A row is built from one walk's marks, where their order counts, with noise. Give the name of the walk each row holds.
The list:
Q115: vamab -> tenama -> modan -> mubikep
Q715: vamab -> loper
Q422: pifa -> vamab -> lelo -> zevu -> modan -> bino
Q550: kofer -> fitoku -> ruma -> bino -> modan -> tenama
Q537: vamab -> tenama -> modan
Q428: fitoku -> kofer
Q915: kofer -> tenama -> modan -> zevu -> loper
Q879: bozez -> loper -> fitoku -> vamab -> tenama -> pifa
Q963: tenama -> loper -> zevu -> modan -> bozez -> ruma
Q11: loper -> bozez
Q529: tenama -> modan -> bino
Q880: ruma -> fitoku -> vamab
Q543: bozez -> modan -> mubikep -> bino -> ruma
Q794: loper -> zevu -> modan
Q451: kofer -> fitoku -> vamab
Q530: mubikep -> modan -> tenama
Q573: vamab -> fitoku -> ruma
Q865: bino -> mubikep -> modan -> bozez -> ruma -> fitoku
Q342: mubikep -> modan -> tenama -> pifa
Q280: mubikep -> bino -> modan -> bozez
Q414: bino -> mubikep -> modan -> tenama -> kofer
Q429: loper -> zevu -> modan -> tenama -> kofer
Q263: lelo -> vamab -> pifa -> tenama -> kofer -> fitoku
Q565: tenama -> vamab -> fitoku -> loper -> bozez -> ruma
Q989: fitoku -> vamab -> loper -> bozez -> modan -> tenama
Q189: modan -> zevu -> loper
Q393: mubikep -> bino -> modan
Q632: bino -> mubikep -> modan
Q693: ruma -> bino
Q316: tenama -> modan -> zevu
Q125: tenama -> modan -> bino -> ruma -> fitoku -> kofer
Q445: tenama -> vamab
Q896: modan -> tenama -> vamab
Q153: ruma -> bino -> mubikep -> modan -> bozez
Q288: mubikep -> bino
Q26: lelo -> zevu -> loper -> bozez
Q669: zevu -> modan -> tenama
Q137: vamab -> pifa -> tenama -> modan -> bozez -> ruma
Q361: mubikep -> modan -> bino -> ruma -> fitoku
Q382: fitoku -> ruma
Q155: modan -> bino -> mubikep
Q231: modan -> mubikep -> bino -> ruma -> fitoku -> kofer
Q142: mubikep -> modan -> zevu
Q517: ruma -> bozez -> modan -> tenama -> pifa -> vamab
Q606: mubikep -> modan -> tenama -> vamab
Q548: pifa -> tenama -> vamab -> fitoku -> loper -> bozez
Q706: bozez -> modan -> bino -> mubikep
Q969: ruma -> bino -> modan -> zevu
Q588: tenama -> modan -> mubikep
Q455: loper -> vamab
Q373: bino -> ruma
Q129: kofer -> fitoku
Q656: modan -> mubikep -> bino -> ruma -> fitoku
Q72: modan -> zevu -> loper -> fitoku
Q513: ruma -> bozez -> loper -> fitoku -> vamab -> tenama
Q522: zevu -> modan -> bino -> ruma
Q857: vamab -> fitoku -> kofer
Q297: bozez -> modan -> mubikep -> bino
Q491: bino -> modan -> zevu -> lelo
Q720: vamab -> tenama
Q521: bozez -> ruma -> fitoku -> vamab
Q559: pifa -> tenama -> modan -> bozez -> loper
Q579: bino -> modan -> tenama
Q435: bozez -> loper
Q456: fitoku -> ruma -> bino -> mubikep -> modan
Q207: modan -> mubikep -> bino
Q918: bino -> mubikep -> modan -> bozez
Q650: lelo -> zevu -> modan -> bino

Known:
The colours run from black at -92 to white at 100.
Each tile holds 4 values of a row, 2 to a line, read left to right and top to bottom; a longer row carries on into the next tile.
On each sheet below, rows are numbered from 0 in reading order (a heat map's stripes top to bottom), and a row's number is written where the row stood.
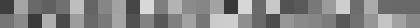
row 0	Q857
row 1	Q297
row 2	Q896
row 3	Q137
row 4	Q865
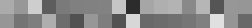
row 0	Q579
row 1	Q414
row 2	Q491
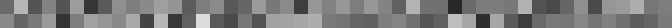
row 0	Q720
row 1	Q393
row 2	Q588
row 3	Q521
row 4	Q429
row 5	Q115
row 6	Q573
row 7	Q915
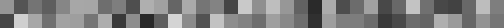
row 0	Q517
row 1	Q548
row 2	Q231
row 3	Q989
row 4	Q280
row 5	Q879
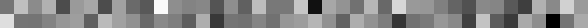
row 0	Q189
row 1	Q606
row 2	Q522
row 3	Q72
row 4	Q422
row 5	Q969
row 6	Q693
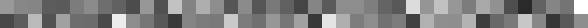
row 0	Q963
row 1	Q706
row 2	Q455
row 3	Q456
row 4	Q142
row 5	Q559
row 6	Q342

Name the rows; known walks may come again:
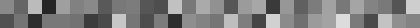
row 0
Q918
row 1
Q588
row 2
Q455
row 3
Q880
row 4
Q231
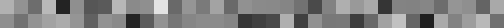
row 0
Q656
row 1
Q288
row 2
Q550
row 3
Q963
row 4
Q373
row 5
Q451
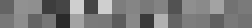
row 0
Q428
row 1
Q715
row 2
Q915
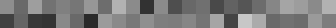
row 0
Q11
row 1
Q445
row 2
Q456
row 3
Q207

